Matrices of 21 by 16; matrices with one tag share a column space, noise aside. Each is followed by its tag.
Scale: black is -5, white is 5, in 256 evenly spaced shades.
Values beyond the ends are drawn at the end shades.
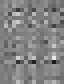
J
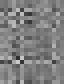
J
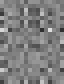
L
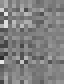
J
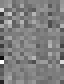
J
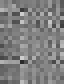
J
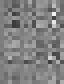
J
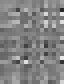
J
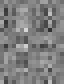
L
